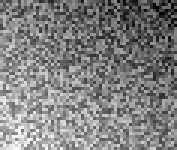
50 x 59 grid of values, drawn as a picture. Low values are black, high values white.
Grain: fine. Mirror symmetry: none. Slope: up to the bottom left. Histogram: bell-shaped. Stripes: none. Ninth with the lowest average: top right.
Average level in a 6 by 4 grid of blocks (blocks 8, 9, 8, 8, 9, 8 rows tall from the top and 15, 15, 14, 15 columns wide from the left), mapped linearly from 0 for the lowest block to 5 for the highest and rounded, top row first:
2110 | 3211 | 3221 | 4322 | 4432 | 5433
